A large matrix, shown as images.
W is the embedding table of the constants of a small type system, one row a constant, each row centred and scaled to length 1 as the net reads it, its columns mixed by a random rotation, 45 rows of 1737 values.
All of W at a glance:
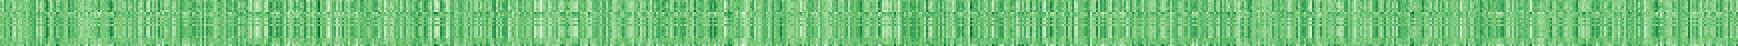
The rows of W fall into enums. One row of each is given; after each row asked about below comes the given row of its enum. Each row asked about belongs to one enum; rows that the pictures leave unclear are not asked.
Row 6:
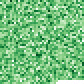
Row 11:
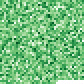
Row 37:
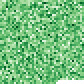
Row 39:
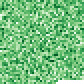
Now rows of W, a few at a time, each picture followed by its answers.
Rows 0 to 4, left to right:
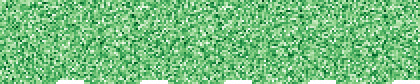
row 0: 37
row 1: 11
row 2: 11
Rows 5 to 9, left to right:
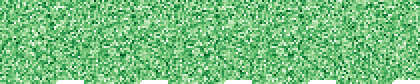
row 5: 11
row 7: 6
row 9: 37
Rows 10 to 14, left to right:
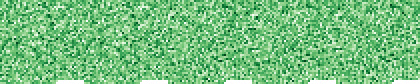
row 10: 11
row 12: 39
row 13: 39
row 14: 39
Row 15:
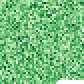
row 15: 37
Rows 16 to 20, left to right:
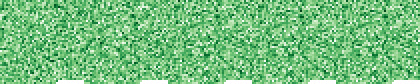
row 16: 39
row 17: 11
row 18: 6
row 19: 6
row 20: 6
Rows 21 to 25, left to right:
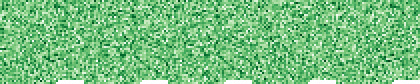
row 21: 39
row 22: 6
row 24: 37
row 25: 39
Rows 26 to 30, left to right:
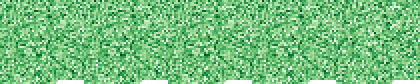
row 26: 6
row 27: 6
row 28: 6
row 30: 11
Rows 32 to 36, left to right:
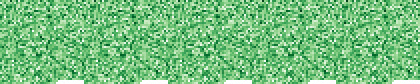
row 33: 6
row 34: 6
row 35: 6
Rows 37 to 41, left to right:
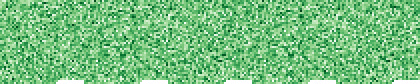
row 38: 6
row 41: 39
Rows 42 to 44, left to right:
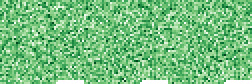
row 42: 11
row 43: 39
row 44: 39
